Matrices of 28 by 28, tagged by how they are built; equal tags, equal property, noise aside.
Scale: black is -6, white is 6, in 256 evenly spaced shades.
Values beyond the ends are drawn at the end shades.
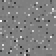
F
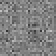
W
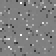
F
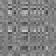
W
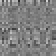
W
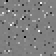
F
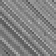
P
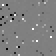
F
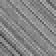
P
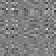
W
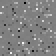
F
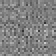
W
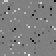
F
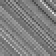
P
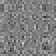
W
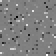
F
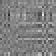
W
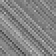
P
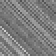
P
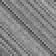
P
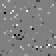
F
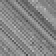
P
